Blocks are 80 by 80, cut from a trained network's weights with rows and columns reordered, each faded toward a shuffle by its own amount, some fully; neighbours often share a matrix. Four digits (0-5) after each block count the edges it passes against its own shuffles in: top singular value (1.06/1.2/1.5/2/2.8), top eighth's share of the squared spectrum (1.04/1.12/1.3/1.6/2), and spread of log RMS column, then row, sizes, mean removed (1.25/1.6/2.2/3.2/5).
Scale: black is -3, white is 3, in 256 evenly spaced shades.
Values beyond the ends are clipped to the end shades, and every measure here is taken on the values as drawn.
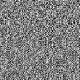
4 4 2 1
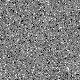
0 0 0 0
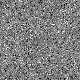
0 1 1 0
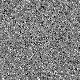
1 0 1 0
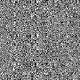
3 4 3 2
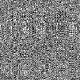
3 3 2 0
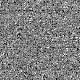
1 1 0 0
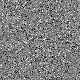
0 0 0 0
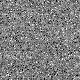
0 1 0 0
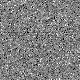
0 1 0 0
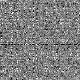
3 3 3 2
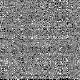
3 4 3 2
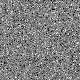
0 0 0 0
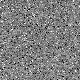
0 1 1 0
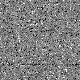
1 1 0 0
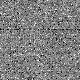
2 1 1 1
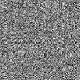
4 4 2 2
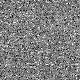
1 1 0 0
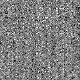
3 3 1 2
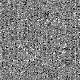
2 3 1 2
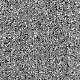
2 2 0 1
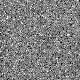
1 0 0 0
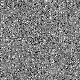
1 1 0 0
